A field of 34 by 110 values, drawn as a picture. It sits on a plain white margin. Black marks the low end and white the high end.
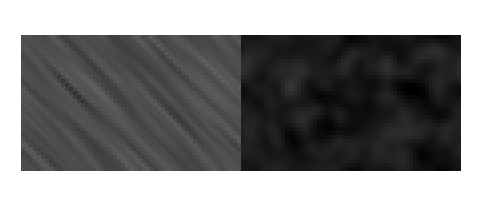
The table splits into one row of 2 panels. Panel 1,1: low, slanting down to the right, faint in contrast. Panel 1,2: very low, blotchy, faint in contrast.
